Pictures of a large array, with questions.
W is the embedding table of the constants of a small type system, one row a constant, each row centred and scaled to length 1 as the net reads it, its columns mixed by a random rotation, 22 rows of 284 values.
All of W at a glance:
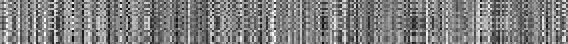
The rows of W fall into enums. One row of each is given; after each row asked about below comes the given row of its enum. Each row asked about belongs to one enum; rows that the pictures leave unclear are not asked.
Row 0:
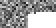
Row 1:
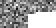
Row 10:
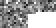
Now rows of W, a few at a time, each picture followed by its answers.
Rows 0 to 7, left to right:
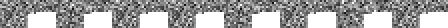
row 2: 0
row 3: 0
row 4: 1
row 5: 0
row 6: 10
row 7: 0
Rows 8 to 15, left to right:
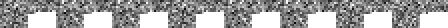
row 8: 1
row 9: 10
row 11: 1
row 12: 10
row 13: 10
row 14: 1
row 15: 0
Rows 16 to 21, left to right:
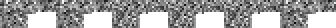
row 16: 10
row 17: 10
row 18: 0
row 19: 0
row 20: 0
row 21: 10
